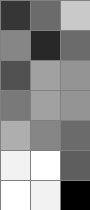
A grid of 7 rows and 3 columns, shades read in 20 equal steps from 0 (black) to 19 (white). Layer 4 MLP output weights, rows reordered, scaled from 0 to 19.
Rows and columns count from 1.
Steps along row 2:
down up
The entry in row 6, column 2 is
19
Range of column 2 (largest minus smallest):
16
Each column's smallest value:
4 3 0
